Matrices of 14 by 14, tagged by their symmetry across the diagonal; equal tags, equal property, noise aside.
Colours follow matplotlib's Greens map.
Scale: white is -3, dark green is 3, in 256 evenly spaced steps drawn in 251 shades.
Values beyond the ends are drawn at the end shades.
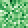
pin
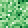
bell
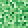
bell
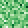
pin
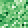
pin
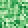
pin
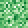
bell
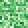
bell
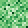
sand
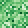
sand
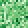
bell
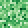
bell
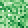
bell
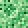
sand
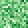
bell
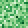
sand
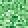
bell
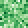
pin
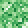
sand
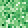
bell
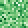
pin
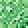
sand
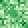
sand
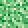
pin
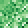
sand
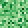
sand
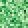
pin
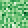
pin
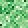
sand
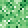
pin
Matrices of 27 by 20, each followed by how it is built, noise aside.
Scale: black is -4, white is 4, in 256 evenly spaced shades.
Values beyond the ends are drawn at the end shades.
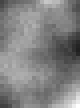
smooth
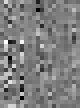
uneven columns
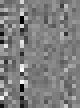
uneven columns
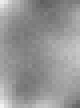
smooth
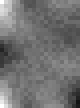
smooth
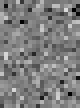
noise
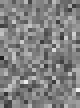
noise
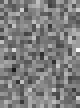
noise
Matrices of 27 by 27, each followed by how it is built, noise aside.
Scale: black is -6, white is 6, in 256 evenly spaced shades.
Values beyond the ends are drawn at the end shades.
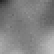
smooth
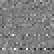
uneven rows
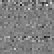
uneven rows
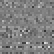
uneven rows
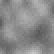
smooth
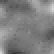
smooth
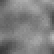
smooth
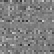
uneven rows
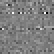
uneven rows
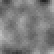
smooth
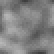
smooth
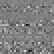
uneven rows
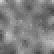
smooth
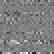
uneven rows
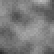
smooth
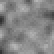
smooth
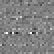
uneven rows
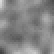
smooth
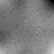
smooth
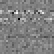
uneven rows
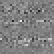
uneven rows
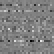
uneven rows
